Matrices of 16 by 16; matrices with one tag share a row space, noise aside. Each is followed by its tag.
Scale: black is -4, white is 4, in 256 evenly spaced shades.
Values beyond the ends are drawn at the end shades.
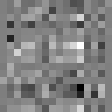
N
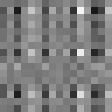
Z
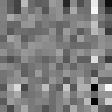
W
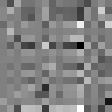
N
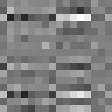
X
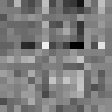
N
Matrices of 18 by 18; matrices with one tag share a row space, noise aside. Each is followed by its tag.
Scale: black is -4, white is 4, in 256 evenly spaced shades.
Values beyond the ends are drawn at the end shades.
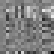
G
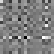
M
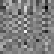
M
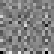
M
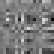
G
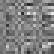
G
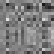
G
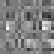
G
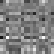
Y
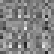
M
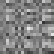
G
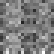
Y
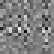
M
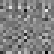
M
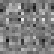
Y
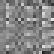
G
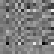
G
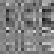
G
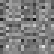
Y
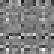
Y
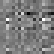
G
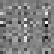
M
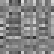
Y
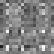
Y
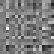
G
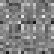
Y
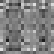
Y
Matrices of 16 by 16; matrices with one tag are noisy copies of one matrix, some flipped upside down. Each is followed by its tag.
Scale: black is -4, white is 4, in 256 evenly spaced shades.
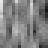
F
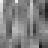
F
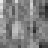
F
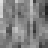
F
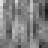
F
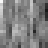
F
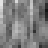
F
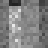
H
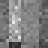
H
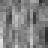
F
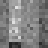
H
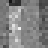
H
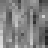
F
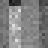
H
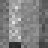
H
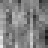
F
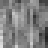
F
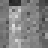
H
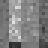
H
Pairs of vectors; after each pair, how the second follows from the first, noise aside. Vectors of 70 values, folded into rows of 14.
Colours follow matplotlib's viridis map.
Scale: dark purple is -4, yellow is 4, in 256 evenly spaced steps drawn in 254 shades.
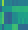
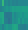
shrunk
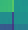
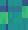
wrapped around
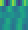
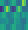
wrapped around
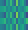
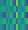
copied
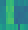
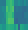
copied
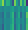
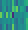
wrapped around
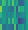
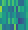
copied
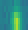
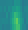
shrunk
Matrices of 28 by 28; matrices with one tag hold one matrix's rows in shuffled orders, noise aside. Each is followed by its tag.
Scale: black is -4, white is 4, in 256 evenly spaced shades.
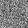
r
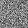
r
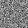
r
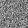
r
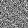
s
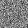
r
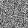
s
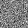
s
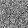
r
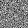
s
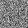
r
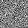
s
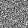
s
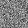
r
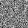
s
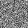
s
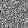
s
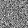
r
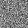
r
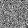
r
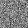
r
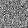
r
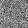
r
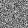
s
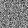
r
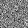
s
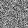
s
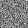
s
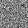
r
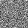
s
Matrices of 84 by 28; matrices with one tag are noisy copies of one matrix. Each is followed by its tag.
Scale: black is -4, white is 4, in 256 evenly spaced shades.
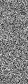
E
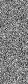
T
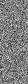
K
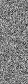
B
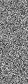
E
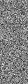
E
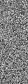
E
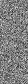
B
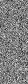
T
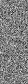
B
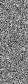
K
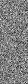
B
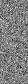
B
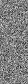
B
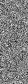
K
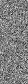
B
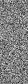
E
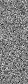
E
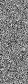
K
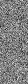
T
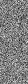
T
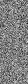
T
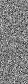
B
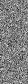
K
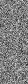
T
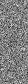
K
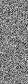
B
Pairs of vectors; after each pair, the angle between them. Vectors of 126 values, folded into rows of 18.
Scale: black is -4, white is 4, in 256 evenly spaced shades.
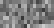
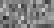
nearly opposite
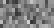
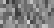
nearly parallel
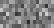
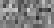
orthogonal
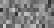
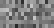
partly opposed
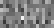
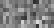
partly opposed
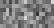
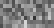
orthogonal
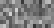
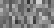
orthogonal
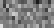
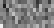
nearly parallel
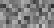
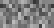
nearly parallel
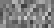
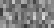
partly aligned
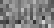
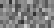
orthogonal
